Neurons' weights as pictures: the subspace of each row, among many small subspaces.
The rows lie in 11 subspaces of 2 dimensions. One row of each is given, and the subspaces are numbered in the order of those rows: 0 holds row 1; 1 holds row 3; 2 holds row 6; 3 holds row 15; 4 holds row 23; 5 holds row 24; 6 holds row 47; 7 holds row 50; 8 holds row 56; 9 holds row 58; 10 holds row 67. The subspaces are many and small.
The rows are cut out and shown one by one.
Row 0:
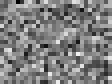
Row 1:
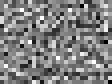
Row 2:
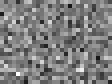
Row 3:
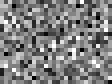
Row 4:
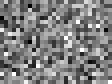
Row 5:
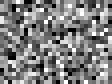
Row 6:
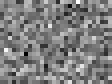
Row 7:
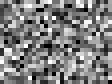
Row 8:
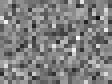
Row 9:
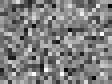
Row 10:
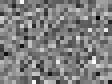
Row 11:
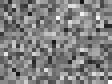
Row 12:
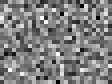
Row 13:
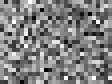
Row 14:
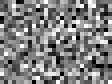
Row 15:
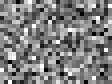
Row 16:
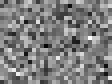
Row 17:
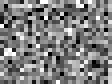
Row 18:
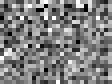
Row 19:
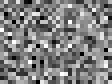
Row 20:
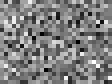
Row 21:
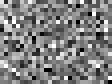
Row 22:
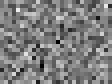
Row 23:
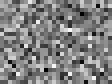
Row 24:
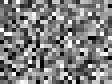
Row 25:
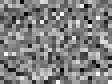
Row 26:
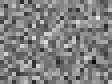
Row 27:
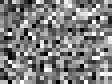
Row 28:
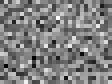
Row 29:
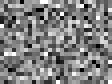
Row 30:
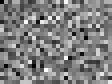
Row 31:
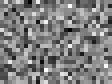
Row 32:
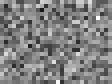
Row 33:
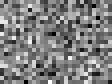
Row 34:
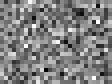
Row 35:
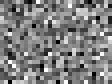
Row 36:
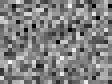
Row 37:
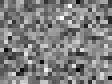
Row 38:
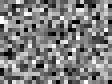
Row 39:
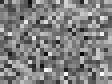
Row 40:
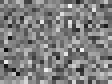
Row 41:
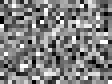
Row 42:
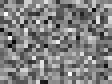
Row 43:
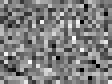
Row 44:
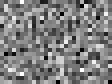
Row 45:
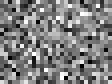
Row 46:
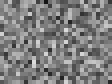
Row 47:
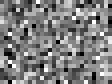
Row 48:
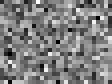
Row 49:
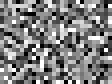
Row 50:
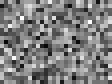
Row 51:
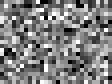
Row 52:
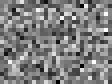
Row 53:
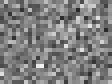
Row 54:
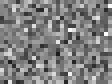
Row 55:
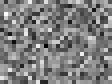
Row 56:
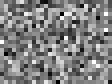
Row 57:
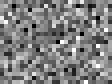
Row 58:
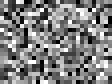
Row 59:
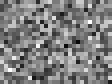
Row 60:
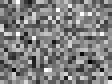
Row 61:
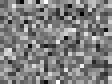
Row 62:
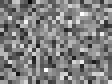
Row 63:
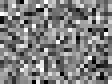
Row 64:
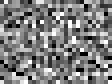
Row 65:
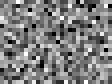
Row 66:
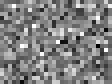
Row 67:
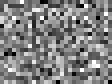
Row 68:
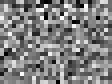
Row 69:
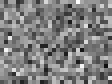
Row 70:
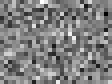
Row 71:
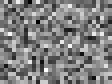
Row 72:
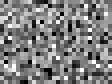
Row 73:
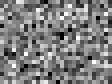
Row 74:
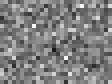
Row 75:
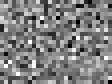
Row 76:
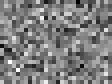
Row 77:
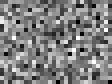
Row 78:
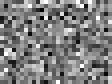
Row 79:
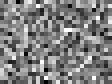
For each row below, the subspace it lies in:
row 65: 5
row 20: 1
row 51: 10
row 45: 4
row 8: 1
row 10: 9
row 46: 4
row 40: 2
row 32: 7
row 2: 2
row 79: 0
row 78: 10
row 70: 8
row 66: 1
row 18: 7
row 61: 8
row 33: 5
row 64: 8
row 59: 7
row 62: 4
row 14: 0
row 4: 5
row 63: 9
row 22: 5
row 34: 1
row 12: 7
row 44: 10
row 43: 8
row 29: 10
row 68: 7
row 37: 2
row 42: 9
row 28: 0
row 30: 6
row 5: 3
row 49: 5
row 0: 8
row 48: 6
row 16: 8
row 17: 10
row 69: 2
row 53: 5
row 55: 9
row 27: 6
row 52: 8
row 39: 6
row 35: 6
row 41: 0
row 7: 7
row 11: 4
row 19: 9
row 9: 3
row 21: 1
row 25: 10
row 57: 1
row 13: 1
